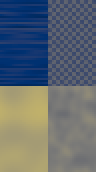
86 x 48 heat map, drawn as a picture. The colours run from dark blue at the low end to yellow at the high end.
The table splits into 2 rows of 2 panels. Panel 1,1: very low, streaked across, faint in contrast. Panel 1,2: low, checkered. Panel 2,1: high, smooth, faint in contrast. Panel 2,2: middling, blotchy, faint in contrast.
